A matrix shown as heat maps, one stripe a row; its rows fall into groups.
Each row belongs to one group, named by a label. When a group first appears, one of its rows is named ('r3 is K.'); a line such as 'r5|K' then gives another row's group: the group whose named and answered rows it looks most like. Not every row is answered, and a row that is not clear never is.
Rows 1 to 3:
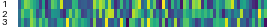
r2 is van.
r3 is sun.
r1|van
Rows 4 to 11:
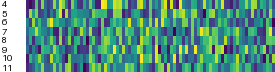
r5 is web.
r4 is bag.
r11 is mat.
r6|sun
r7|van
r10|van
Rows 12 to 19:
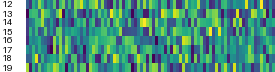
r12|sun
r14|van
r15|web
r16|mat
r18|bag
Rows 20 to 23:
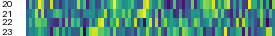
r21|bag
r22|web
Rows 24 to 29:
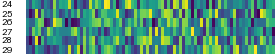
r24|mat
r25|bag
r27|sun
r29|van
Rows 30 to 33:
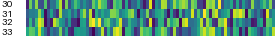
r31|van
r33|van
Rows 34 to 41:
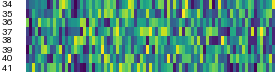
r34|mat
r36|sun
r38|sun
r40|mat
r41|bag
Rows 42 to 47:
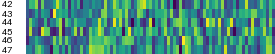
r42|bag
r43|bag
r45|web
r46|mat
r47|mat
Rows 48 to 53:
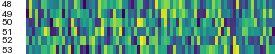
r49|web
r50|bag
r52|sun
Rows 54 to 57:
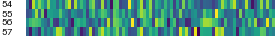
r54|sun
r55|bag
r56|van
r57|bag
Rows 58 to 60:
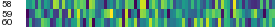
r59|van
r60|web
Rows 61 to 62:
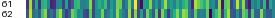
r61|web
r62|web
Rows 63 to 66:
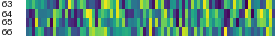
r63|van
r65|bag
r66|mat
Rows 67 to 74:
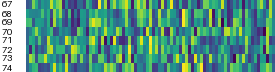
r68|mat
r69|mat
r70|van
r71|sun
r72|sun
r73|web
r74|mat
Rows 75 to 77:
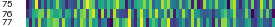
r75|bag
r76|sun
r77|sun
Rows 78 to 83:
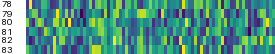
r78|web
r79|bag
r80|mat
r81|web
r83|mat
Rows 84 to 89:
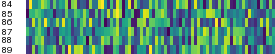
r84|web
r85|van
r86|sun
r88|van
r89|sun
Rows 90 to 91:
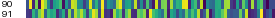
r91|sun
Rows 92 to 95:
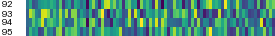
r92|van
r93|web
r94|sun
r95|web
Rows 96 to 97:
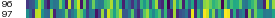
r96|van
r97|van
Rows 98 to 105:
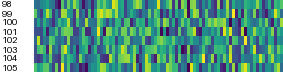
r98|mat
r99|mat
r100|van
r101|bag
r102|web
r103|bag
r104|bag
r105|mat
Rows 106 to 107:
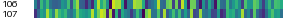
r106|mat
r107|sun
